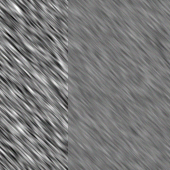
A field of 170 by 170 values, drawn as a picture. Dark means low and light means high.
No single row or column stands out from its neighbours. Overall the values sit about 50% of the way up the scale. The right part is calmer, past a seam about 40% of the way across. No overall slope runs across the table. The grain runs diagonally down to the right. The distribution is heavy-tailed on both sides.
